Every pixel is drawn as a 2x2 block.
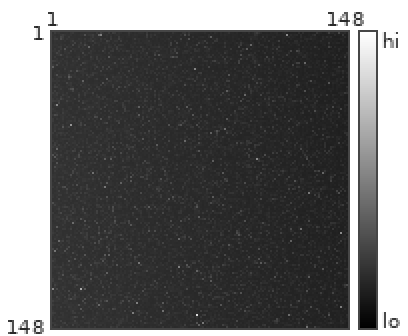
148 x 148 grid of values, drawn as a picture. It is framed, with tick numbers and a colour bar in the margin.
Odd rows or columns: none. Histogram: skewed, a long tail of high values. Slope: up to the left. Average level on the scale: 20%. Stripes: none.
